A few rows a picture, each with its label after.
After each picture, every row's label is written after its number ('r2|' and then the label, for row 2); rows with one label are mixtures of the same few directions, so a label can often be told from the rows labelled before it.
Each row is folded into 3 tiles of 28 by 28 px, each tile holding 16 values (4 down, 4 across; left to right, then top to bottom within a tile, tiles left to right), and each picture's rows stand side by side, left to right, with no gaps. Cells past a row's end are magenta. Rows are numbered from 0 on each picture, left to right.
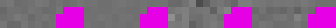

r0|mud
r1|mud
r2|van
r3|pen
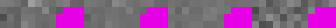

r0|van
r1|van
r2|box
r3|mud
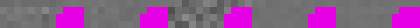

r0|pen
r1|box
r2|mud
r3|mud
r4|pen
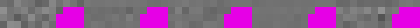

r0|mud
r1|pen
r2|box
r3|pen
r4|pen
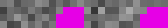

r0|mud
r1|box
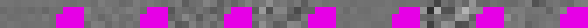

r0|pen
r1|mud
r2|mud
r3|box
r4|box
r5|box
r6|van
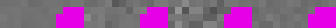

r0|van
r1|van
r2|box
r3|mud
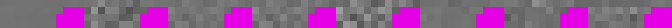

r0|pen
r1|box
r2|mud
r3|mud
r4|mud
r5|van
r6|van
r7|pen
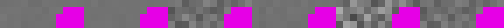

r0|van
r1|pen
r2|mud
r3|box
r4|mud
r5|mud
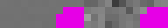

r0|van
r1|van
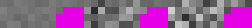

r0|mud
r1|box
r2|mud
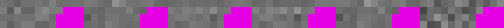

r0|box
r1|van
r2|pen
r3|pen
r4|van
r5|mud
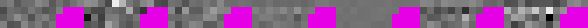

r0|mud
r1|van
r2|box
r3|pen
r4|box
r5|pen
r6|pen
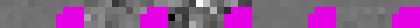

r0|van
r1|van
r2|van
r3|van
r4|pen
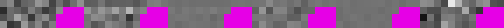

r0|mud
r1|pen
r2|pen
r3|box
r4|mud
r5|van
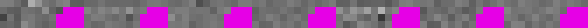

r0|van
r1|pen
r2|van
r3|mud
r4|pen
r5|mud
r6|mud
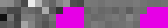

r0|van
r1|pen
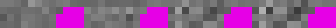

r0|van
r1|pen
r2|box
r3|box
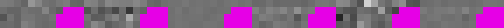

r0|van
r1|pen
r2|box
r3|pen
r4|van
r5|pen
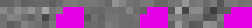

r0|pen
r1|van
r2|box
